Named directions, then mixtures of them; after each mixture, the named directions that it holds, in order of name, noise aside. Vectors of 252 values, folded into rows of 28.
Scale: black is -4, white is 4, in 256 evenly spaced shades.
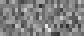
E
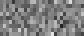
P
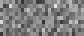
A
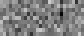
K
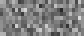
E, K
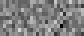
E, P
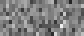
E, P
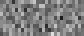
E, P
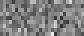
P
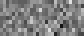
E, P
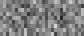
K, P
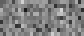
A, E, K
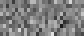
P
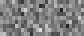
E, K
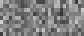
A, K, P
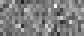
A, E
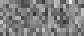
A, K, P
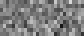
E, P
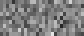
P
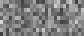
A, K, P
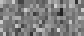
A, E, K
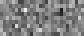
E, K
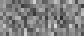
K, P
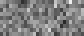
A, E, P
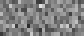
A, E, K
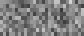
A, K, P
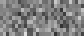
E, K, P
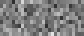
A, E, P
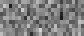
A, K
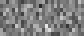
E
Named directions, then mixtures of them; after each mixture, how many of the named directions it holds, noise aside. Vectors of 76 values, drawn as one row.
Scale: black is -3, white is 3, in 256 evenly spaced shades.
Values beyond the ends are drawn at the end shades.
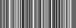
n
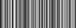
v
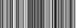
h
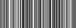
one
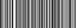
two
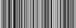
three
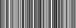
two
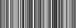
two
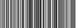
three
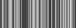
three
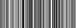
two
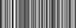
one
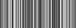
three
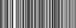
three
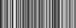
three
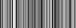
two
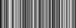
two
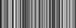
two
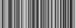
three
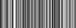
three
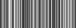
two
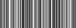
one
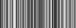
three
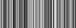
one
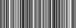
one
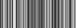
two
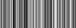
one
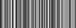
one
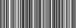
one
